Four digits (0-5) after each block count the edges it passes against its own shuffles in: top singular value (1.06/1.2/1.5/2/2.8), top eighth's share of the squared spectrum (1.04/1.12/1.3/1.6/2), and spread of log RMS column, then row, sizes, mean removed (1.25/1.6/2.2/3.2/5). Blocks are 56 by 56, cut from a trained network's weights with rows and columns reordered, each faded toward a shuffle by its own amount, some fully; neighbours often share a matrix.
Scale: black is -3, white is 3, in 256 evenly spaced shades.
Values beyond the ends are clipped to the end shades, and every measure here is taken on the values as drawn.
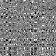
4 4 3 3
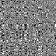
4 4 2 2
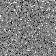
0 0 0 0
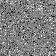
1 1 0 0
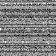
4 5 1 3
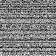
4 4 1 2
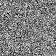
0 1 0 0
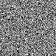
3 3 0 1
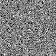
2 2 0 0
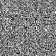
3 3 1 1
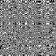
4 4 2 3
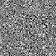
3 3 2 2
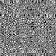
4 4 1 2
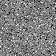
0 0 0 0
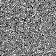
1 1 0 0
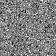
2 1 0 0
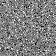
0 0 0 0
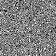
1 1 0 0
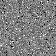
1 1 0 0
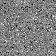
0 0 0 0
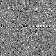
3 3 1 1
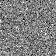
0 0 0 0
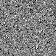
1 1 0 1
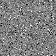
1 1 0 0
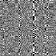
3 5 3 2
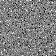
1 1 0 0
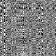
4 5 3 2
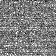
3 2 0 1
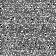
1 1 0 0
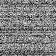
3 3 0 1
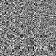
3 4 2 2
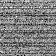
4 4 0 2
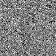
2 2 0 1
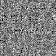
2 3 1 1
